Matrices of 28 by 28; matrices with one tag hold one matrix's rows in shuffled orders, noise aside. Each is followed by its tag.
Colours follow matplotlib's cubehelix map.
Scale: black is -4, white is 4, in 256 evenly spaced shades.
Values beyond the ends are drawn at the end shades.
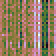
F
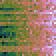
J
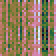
F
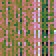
F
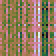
F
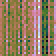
F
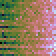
J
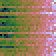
J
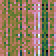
F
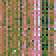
F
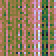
F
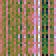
F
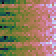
J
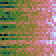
J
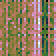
F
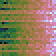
J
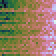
J
